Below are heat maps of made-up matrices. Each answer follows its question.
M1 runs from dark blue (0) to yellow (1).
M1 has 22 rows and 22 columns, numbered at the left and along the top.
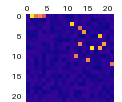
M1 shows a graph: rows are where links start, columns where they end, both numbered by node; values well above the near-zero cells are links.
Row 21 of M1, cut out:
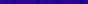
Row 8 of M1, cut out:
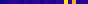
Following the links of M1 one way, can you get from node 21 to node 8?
no
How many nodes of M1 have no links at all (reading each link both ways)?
4
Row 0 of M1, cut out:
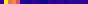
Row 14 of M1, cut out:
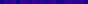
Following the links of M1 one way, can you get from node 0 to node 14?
yes
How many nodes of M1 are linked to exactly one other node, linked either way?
8
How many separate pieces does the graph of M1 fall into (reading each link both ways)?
7
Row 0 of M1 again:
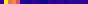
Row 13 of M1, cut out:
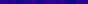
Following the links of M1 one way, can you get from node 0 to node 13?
yes
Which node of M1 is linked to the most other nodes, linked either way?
node 0
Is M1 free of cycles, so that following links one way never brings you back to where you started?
yes
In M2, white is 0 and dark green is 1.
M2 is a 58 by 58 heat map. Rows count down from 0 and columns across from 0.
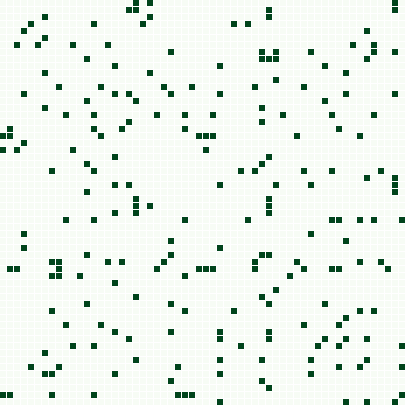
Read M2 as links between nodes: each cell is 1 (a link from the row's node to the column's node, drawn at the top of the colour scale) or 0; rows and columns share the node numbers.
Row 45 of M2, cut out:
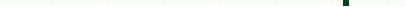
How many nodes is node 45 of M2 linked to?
1
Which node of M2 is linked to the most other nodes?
node 38
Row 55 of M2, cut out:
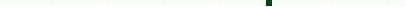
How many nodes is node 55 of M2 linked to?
1
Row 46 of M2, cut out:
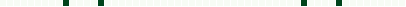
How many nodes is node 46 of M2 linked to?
4
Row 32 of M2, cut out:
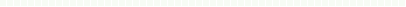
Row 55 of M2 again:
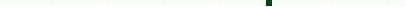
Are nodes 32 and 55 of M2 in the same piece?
no
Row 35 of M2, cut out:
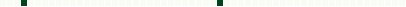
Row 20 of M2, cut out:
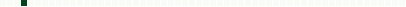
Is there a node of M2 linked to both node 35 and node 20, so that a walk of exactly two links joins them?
yes
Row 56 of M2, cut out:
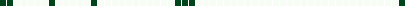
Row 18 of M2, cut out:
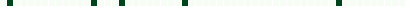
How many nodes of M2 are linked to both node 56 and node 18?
3
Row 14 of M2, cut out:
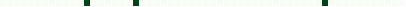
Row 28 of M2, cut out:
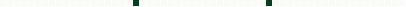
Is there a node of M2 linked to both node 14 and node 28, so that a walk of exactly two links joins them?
yes
